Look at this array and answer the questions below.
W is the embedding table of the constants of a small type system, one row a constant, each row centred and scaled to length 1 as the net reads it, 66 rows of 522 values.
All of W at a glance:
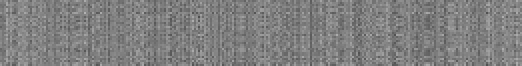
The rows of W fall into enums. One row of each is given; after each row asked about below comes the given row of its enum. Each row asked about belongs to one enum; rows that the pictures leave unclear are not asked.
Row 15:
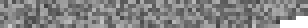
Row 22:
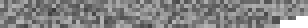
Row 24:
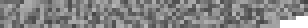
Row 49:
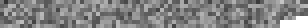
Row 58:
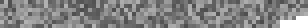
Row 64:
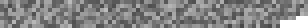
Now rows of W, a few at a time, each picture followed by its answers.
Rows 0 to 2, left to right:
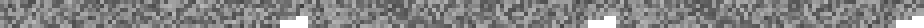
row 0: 64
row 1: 58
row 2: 58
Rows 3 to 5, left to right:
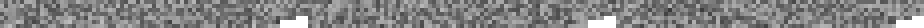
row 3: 15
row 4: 24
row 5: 22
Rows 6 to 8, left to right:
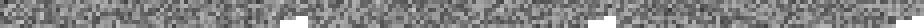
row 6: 49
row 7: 64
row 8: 22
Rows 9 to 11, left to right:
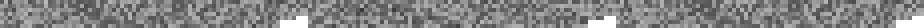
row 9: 58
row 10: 22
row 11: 58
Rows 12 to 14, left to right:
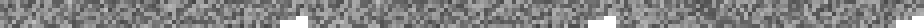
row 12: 64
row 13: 64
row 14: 58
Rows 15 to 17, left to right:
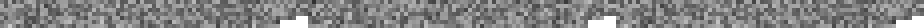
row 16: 49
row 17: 15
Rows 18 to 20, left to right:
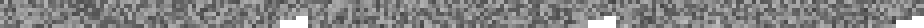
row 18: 58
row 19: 24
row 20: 15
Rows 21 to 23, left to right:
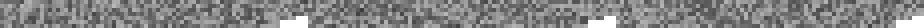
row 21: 24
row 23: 58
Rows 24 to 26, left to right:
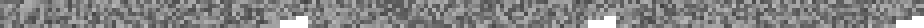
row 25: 58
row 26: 15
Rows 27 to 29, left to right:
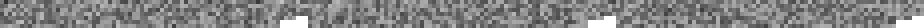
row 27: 49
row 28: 24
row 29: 22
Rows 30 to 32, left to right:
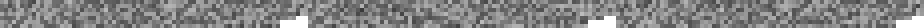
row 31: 22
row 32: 64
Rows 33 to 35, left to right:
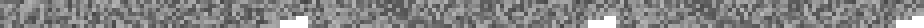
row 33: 24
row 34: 58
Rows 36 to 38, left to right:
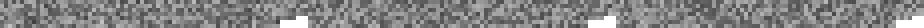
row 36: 15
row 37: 64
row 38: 58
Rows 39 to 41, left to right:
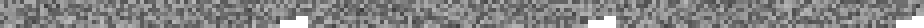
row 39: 15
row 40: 22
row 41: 64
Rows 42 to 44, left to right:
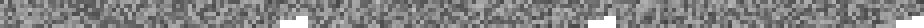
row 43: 64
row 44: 24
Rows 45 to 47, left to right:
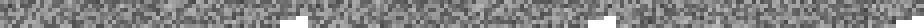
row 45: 64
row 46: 64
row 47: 15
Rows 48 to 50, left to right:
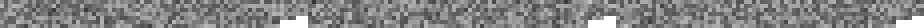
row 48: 22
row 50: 15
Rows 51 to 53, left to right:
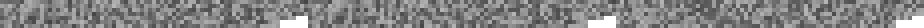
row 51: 24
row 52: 24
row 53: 58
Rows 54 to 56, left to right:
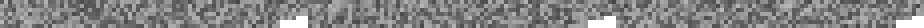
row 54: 58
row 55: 24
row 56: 64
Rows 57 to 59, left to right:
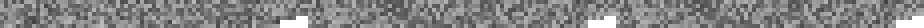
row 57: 15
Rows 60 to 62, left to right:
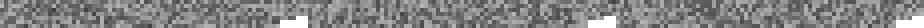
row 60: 22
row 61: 24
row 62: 58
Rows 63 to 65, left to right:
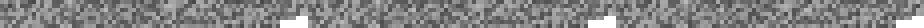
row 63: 64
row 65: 64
